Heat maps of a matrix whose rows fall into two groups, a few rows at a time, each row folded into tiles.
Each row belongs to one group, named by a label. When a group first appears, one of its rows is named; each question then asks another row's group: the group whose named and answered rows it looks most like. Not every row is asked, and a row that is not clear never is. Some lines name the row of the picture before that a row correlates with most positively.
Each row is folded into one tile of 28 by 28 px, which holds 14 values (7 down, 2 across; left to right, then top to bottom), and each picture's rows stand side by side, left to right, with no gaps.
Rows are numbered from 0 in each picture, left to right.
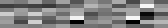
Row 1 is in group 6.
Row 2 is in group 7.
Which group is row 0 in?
6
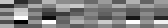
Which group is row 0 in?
7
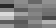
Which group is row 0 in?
6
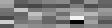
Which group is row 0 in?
6
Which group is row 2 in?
7
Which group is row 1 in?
6
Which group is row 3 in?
6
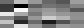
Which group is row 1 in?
7
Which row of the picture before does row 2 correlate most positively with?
1
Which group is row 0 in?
6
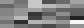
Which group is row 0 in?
7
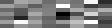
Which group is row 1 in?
6
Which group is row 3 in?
6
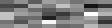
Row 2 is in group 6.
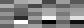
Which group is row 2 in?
7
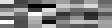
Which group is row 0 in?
6
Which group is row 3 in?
6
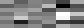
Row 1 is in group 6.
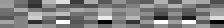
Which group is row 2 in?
6
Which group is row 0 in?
6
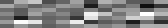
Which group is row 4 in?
7
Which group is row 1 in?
6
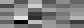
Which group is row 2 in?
7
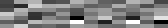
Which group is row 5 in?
7
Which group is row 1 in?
6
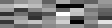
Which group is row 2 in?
6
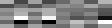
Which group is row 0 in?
7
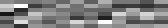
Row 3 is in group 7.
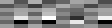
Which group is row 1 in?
7
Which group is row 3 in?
7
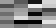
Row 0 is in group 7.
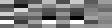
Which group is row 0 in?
6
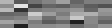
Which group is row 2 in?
7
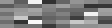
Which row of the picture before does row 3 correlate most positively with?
3
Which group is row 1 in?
6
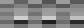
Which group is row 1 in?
7
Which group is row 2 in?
7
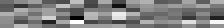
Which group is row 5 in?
6
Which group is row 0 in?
6
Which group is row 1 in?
7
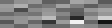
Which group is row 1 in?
7
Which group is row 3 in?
7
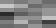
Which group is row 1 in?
7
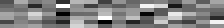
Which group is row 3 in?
7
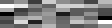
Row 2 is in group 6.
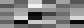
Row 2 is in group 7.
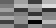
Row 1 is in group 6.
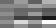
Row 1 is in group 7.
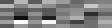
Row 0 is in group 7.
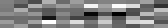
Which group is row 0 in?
6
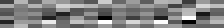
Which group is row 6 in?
7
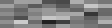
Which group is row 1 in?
7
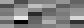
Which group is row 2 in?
7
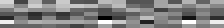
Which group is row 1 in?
6
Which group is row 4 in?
6
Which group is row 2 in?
6
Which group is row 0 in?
6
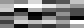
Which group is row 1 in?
6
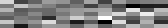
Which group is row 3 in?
7
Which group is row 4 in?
6
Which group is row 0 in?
6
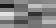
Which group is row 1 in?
6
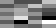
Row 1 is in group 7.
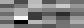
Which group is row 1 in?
6
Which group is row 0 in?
7
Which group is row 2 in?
6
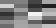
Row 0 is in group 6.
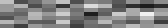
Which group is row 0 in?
6
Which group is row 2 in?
6
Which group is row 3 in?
6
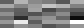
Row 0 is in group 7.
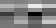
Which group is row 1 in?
6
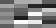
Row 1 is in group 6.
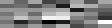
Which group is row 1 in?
7
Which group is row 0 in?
7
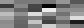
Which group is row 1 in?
6
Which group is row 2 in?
7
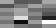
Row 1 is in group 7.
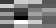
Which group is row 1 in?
6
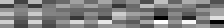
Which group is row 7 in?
7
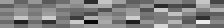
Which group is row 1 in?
7
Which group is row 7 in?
6
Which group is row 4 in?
7
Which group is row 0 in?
7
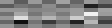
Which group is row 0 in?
7
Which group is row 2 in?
7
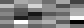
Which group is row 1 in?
6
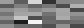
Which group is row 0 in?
7
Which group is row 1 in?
6
